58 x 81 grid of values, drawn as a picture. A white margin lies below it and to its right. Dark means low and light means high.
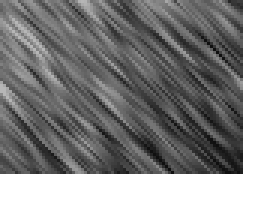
There is an overall slope up to the top left. The histogram is bell-shaped. The bottom right is the ninth with the lowest average. Neither half mirrors the other. Streaks slant down to the right. No single row or column stands out from its neighbours.
